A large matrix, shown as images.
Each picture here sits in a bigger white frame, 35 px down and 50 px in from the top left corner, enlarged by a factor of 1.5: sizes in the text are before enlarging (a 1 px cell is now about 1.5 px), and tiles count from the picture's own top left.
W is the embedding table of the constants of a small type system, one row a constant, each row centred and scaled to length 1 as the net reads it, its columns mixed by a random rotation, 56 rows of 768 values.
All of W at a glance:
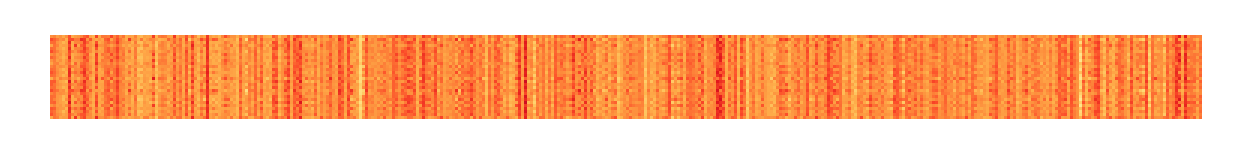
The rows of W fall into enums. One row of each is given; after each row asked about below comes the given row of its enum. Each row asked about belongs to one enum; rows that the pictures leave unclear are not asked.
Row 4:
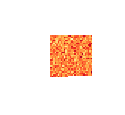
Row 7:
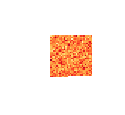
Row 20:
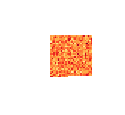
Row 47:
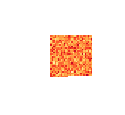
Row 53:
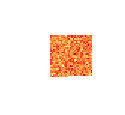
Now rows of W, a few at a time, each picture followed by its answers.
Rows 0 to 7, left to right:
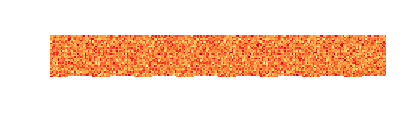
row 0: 20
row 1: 47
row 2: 53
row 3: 53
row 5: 47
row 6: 4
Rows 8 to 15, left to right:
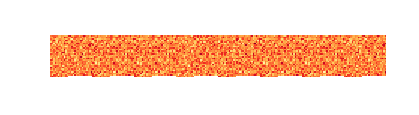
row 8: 4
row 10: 47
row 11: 53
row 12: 20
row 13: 47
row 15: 4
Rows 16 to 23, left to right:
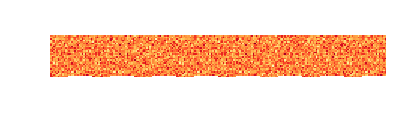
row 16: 47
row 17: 20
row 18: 7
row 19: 47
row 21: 53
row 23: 47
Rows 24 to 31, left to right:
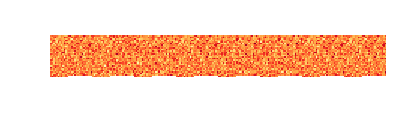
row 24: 4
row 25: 53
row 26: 47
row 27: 4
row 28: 20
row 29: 20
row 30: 4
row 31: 4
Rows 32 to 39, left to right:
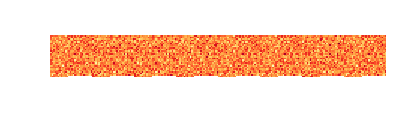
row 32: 53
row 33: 47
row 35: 4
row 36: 53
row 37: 53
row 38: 20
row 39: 53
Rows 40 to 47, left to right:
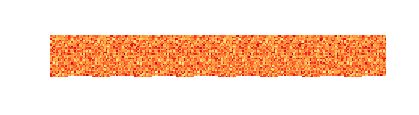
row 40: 47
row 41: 4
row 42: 47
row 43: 47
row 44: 4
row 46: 20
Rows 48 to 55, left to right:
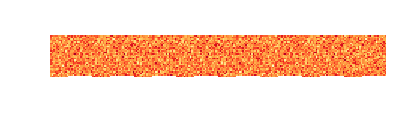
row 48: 53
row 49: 4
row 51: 4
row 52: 47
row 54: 4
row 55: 7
